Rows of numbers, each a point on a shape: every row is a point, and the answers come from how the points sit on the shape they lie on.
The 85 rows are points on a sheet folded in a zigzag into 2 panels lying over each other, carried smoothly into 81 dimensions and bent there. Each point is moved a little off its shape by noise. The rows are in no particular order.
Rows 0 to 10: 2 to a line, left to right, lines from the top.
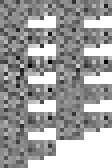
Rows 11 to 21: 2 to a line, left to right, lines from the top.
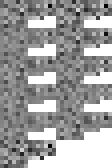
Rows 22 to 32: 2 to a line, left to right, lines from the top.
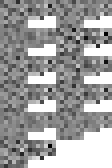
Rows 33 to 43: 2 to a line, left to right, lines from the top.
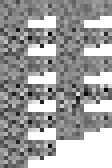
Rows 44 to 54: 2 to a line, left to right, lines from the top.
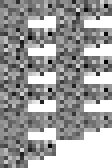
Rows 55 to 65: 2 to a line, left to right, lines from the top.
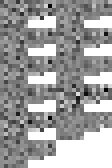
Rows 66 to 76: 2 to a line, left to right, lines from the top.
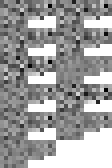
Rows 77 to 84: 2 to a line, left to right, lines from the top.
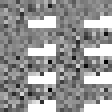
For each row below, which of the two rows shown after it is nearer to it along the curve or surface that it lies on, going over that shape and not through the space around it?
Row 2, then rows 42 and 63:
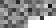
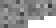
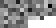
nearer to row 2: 63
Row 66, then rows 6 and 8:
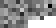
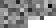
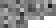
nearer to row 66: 8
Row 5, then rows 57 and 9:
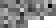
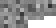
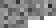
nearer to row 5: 57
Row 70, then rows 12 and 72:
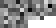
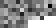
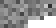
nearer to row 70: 12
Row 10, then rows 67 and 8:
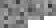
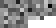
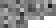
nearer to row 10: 67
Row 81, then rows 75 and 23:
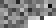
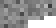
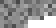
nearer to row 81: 23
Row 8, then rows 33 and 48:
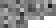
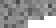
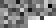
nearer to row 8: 48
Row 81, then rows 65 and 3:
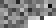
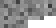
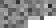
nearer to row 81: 3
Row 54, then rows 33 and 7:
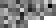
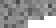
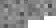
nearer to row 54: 7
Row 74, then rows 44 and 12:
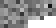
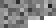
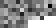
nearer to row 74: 12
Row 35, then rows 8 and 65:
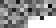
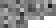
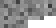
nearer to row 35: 65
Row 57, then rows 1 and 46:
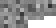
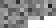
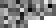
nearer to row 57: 46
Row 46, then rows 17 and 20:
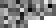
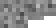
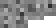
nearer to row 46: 20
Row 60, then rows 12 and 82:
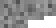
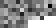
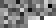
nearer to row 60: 82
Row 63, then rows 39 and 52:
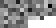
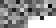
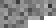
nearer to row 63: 39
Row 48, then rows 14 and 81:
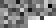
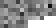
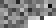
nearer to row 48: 81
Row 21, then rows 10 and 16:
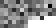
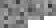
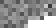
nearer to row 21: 16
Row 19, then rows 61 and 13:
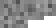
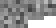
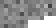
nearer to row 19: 61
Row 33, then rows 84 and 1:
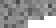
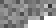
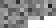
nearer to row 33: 1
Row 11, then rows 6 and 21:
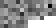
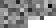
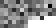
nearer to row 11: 21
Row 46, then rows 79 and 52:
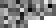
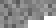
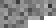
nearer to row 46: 52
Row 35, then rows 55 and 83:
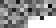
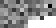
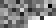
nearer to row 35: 83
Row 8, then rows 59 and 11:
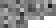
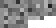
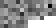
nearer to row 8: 11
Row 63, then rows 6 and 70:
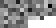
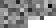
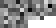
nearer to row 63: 6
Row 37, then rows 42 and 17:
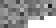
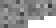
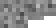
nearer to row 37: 42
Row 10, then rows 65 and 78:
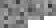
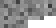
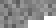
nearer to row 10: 65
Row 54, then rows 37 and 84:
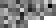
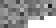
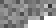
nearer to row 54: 37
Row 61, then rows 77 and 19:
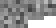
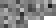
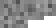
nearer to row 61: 19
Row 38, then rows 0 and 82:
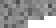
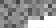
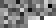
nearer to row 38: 0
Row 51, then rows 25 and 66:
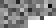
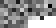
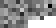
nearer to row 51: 25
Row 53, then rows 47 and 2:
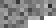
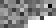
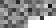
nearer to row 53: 2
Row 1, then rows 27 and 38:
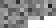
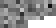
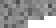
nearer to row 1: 38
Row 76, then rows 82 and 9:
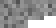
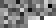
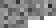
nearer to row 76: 9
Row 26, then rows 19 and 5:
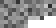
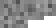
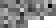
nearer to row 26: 19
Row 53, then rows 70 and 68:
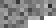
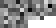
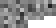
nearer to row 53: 70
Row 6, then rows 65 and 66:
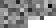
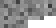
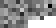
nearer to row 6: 65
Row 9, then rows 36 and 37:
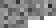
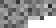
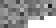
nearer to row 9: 36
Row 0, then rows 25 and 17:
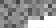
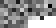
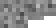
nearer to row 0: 25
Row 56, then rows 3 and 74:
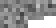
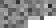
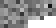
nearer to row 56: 74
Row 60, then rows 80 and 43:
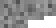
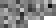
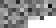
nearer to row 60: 43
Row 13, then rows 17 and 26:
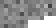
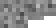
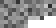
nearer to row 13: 17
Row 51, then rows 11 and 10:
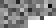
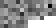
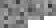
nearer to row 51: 10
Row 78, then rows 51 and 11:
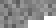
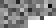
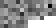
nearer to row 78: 51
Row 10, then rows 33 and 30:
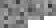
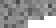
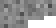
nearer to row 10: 33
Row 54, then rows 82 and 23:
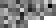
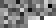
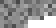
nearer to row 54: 82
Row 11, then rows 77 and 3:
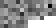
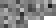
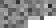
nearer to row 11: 77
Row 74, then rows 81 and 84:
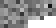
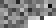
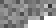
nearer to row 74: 84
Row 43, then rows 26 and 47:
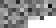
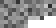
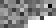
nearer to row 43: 26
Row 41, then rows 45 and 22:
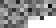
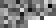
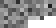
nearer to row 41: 22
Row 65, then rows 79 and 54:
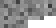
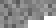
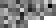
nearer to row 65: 79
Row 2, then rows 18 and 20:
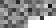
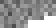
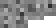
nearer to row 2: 18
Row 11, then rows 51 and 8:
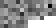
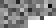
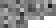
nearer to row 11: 8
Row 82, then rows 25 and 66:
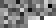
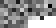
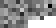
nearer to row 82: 25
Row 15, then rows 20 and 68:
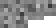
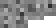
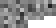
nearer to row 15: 20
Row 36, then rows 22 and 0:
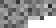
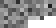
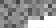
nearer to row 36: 22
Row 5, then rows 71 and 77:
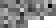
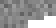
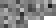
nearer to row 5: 77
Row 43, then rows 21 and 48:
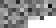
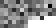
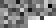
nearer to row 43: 48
